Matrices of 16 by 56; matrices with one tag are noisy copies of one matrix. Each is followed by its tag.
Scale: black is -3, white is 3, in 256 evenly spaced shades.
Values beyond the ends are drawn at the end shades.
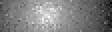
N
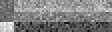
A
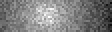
N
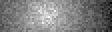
N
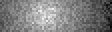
N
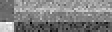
A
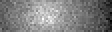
N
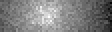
N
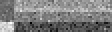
A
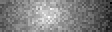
N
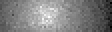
N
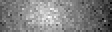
N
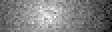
N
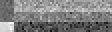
A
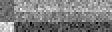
A
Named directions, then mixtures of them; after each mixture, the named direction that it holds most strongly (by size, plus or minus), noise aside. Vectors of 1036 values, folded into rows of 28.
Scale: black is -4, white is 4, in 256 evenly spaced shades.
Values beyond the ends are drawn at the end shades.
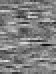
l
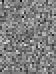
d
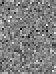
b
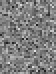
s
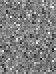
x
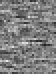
l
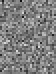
d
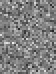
s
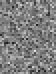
s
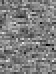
l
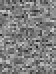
s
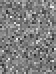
x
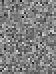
d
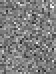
x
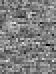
l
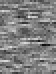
l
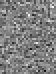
s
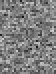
s
